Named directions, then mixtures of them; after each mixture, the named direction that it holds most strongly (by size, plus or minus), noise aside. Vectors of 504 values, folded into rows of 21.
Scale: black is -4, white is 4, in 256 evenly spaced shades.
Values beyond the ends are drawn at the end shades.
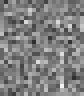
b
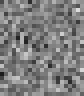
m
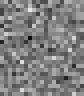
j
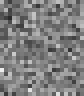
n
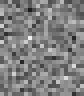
j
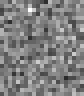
j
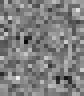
m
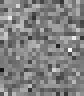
n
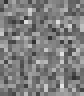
b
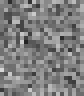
n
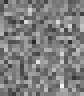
b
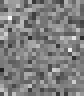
n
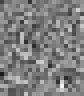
m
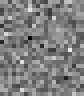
j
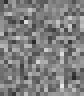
b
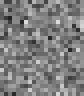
n
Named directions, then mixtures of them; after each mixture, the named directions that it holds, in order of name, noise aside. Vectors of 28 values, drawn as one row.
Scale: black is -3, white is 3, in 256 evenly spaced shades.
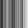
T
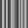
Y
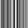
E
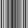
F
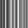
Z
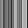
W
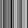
W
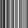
W, Z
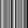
E, T, W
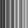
T, W, Z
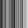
T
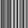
E, Y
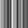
E, T, Y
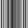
F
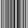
E, F, Z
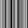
W, Z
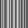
E, F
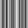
Y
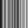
T, Y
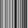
E, W
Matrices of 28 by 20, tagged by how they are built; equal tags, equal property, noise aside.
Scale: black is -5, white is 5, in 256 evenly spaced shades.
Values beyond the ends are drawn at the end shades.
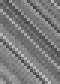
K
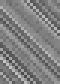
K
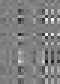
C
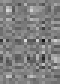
C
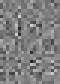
C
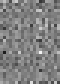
C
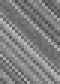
K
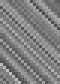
K
